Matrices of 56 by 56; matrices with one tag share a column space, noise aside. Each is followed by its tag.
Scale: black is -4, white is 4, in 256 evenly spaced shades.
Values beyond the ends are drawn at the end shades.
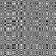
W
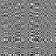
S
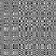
W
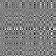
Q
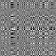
Q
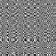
S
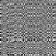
S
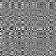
Q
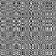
W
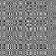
W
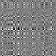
Q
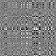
Q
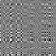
S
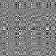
Q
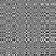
S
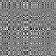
Q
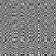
S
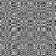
W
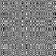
W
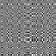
S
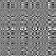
Q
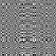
S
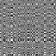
S
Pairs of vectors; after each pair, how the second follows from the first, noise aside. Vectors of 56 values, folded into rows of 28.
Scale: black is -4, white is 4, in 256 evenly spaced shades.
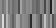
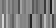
copied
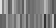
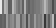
copied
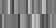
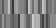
copied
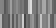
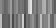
copied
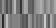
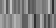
reversed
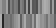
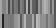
copied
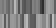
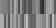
copied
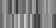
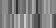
copied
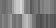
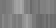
shrunk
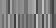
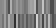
copied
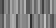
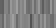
shrunk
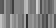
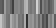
copied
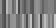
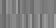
shrunk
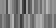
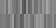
shrunk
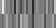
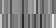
reversed
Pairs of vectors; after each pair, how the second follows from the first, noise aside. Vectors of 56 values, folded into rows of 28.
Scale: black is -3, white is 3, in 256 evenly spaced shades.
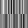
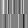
partly zeroed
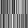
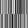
negated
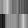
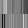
partly zeroed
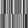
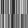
shuffled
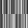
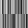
negated
